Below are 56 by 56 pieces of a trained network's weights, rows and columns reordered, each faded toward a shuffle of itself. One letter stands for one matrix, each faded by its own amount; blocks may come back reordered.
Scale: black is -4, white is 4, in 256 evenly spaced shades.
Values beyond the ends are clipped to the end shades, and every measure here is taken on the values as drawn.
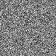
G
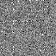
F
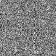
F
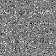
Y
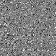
Y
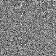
F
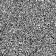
G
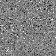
Y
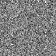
F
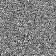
G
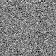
G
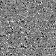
Y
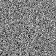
G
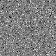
Y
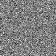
G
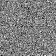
G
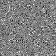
Y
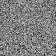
G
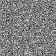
G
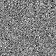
G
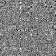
F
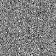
F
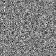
F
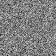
G
